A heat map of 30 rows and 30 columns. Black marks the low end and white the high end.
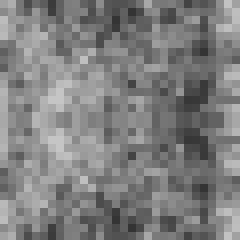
The histogram is bell-shaped. It is mirror symmetric from top to bottom. No row or column stands out. The ninth with the highest average is the middle left. The ninth with the lowest average is the middle right.
